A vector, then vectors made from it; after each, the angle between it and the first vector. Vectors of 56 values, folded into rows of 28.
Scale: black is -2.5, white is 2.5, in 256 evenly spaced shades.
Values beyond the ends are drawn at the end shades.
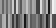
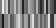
partly opposed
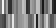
partly opposed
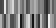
orthogonal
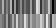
nearly opposite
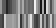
orthogonal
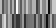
nearly parallel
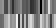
partly opposed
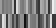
nearly parallel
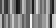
partly opposed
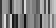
partly aligned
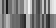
partly aligned
